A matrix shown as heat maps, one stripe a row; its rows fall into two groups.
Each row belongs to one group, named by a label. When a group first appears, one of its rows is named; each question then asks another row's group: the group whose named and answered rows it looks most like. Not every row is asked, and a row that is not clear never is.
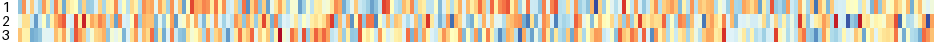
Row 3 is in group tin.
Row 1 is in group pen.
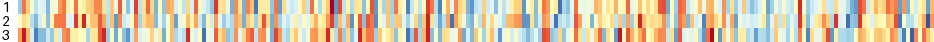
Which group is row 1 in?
tin
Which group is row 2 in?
tin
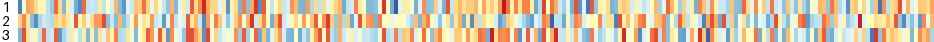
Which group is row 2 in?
tin
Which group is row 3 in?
pen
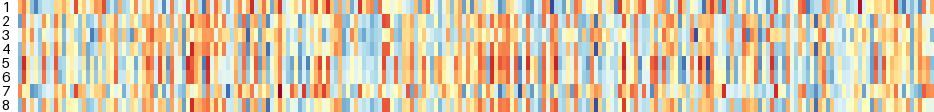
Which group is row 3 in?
pen
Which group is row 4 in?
pen
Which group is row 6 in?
pen
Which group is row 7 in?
tin
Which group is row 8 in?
pen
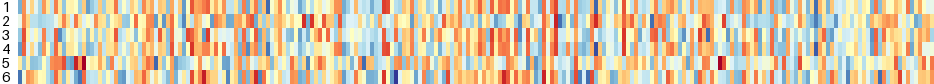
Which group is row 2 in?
tin
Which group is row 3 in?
pen
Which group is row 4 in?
pen
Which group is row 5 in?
tin
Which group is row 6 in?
pen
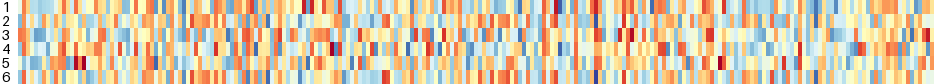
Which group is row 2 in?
pen
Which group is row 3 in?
tin
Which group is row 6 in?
pen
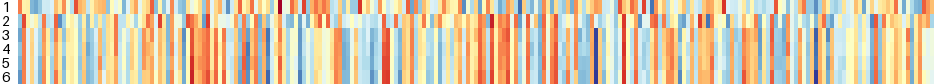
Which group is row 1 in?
tin
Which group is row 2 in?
pen
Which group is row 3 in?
pen
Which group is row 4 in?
pen
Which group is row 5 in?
pen
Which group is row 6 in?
pen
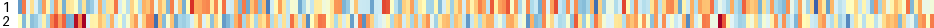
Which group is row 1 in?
pen
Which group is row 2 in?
tin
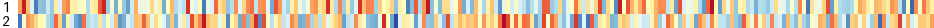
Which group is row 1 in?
tin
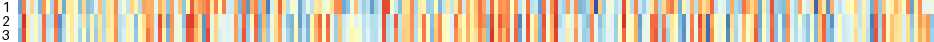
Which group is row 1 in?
pen
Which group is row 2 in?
pen
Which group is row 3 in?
pen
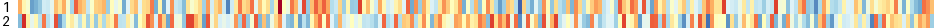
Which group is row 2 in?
pen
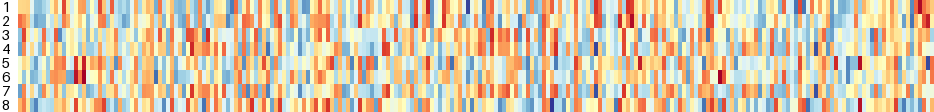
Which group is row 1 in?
tin
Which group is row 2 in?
tin
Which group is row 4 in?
pen
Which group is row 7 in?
pen
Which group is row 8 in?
tin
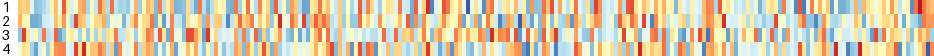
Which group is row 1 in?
tin
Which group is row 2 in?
tin
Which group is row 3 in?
pen
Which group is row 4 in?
tin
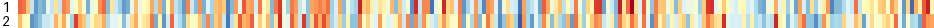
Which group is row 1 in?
tin
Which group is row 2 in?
tin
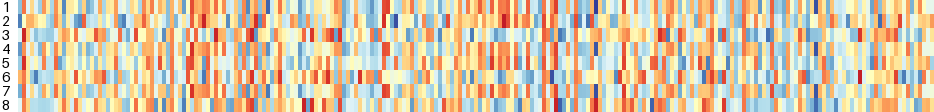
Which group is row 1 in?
pen
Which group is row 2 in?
pen
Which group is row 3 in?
tin
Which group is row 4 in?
pen
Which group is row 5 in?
pen
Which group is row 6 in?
tin
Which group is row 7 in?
pen
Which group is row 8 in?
tin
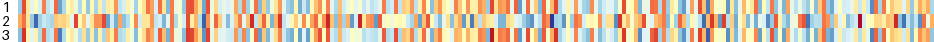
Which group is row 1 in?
pen
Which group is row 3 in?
pen
